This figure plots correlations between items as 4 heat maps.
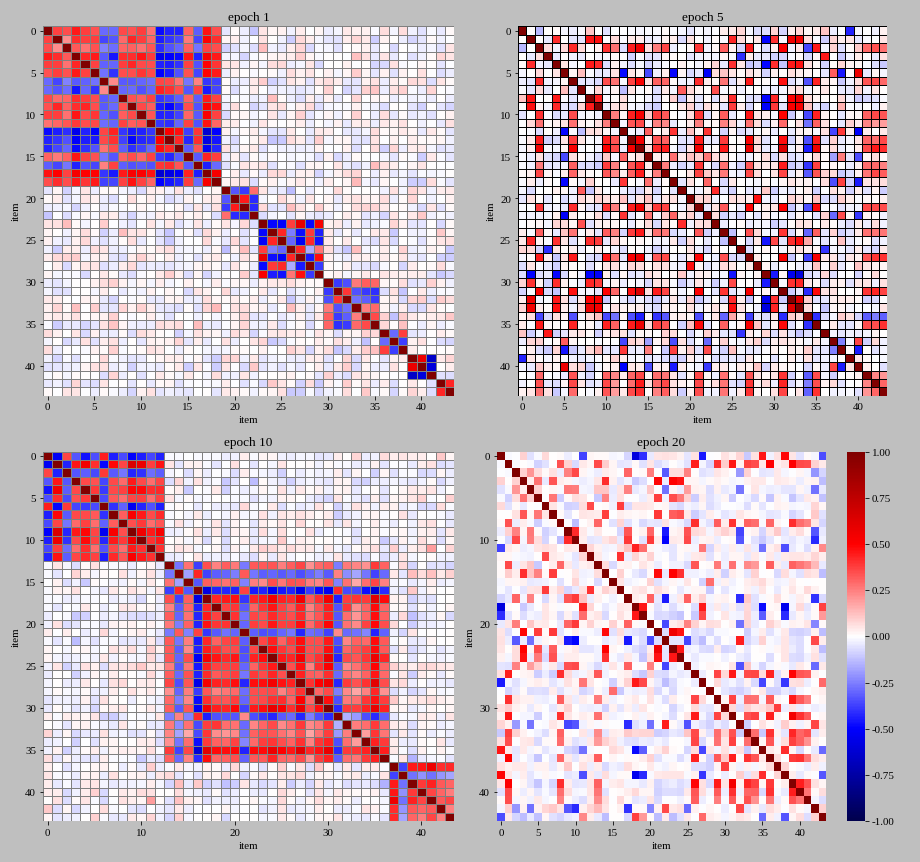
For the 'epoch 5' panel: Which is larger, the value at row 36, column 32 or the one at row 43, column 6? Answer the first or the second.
the second
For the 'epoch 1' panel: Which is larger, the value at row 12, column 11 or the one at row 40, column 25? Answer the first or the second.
the second
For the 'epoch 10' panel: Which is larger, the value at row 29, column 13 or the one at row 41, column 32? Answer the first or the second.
the first
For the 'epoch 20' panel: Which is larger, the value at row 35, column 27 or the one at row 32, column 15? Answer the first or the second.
the second
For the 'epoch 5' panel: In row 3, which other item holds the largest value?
36
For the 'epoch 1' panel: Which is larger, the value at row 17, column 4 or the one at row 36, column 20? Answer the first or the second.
the first
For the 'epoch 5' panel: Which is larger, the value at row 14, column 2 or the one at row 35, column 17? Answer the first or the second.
the first
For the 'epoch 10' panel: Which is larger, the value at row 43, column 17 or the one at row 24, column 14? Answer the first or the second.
the first
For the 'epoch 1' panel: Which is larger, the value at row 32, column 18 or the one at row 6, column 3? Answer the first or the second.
the first
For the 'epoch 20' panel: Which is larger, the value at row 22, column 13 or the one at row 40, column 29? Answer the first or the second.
the second
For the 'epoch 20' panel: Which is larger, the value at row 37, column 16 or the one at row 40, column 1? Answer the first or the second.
the second
